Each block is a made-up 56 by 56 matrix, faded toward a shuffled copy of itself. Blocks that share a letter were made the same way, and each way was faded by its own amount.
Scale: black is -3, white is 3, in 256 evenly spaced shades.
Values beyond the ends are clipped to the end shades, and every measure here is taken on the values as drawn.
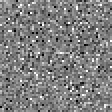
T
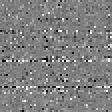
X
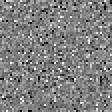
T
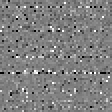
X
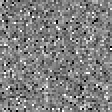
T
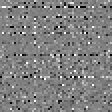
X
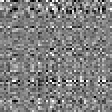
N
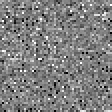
T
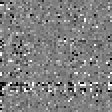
X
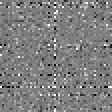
X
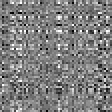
N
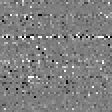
X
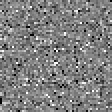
T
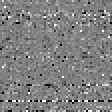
X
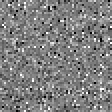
T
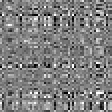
N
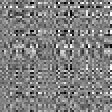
N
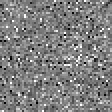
T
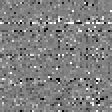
X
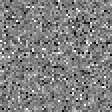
T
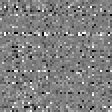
X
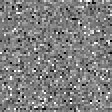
T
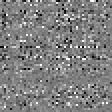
X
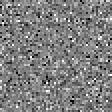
T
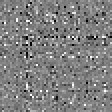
X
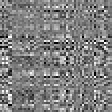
N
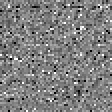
T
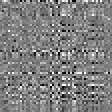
N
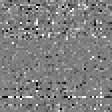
X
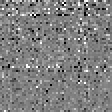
X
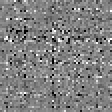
X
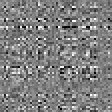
N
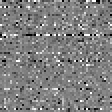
X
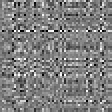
N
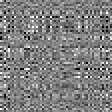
N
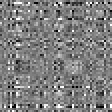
N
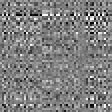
N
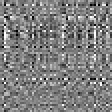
N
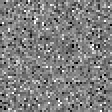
T
